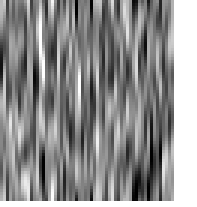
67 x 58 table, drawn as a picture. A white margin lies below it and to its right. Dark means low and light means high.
The bottom right is the ninth with the lowest average. The ninth with the highest average is the bottom left. The halves do not mirror each other. No overall slope runs across the table. The grain runs up and down.
